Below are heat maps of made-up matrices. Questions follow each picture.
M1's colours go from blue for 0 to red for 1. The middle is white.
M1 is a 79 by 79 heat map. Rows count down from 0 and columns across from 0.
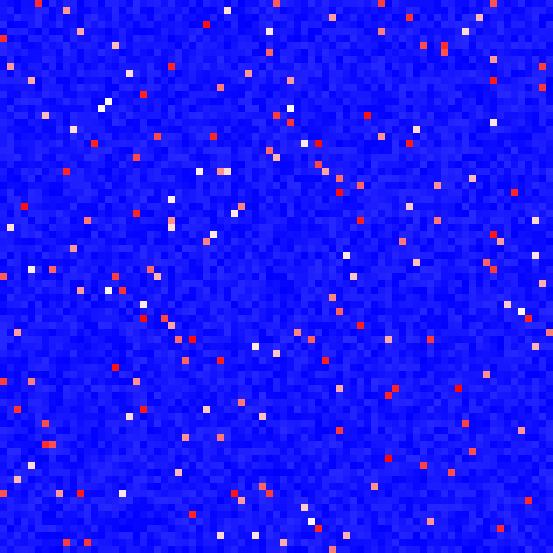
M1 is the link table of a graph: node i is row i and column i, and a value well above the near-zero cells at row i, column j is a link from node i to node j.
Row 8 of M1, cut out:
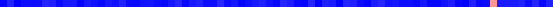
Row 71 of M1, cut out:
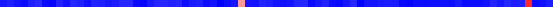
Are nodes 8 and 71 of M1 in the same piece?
no
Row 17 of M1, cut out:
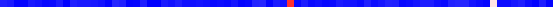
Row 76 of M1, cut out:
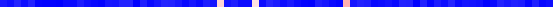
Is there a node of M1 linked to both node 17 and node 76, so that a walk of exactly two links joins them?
no
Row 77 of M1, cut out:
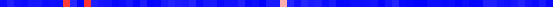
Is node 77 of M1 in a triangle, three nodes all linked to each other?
no
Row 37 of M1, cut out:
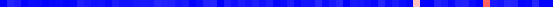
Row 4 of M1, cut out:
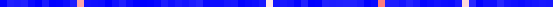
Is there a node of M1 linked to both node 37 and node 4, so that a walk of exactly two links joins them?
no
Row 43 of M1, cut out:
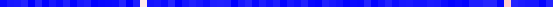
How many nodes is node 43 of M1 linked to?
2
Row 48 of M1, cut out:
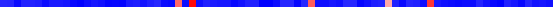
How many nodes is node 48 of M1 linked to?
5
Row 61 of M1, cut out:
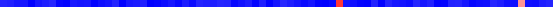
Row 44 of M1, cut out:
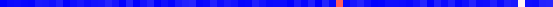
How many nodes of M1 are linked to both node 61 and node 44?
2
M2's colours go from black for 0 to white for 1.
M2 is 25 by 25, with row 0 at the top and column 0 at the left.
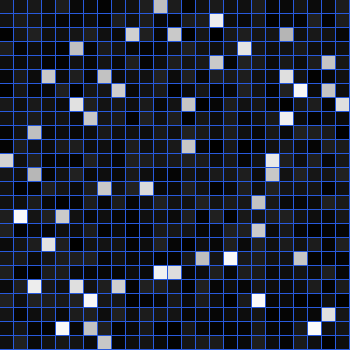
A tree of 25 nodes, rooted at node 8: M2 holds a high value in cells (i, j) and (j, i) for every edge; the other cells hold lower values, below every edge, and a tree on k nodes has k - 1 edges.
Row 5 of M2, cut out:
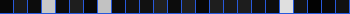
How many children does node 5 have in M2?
2
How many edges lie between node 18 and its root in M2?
3
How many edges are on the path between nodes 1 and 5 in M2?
7
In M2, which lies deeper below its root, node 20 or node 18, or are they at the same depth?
node 18
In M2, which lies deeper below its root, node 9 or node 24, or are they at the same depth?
node 24
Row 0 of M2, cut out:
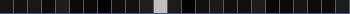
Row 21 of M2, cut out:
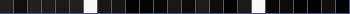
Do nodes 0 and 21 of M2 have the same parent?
no
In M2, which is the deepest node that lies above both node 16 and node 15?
6
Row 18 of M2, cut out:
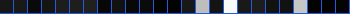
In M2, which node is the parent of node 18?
21
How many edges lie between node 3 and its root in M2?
3
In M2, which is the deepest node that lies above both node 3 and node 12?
20
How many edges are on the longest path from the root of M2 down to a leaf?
6
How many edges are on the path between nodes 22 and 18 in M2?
4
